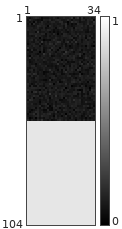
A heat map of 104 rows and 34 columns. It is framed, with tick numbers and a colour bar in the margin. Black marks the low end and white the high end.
It is made of 2 by 1 panels. Panel 1,1: very low, fine-grained, faint in contrast. Panel 2,1: very high, flat.
